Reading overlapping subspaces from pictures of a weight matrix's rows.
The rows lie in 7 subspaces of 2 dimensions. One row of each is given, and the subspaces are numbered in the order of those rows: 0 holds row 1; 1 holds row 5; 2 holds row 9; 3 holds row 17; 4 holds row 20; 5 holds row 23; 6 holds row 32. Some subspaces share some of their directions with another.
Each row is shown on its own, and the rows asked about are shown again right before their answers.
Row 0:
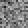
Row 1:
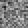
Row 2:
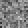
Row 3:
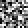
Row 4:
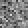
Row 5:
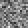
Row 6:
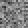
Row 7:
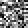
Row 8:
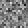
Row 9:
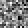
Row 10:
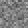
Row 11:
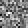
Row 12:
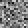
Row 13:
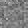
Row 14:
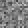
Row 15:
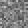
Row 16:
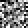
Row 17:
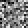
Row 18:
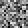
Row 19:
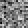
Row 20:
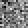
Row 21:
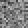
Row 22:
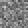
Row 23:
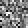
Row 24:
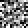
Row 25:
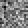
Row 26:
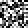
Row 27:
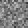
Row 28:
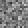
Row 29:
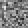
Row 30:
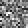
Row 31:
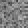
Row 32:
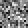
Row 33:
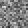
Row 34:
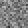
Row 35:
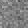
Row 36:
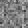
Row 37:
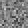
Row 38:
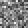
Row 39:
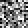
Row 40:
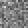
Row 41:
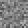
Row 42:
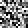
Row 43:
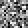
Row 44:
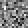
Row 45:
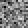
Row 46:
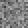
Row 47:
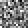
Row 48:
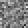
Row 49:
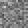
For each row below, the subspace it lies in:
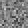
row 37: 0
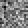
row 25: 0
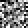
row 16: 3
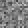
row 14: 2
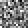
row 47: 5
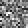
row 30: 5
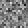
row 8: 2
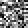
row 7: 5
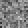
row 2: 6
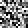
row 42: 5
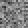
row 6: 5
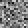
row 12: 6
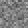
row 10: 4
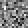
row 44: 0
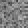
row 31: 2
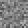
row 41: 3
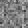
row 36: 1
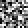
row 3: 2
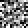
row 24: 3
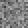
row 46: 3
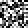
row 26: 4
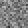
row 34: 1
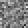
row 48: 3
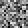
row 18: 1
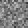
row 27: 4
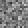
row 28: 2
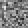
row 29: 0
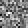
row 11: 5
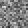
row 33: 1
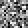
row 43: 1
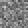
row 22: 4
